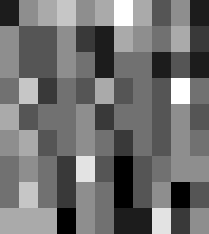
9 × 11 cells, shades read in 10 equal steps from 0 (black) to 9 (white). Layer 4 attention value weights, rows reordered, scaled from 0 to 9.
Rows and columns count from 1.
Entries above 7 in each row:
1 0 0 1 0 0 1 0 1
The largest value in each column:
6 7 6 7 8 6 9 6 8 9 5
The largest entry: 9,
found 2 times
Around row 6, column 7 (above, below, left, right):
4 0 4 4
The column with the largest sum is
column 2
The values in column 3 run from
2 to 6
